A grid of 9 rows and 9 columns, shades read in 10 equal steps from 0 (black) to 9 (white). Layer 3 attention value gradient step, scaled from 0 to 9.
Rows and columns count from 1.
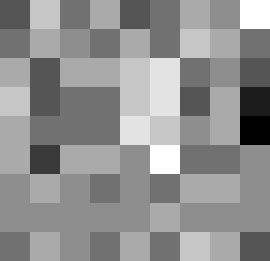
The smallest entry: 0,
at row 5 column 9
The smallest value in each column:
3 2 4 4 3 4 3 4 0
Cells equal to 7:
7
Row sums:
47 46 48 43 44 47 46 46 45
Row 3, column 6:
8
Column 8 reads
5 6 5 6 6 4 6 5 6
